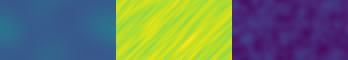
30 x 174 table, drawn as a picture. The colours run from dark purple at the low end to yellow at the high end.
It is made of 1 by 3 panels. Panel 1,1: low, smooth, faint in contrast. Panel 1,2: very high, slanting up to the right, faint in contrast. Panel 1,3: very low, blotchy, faint in contrast.
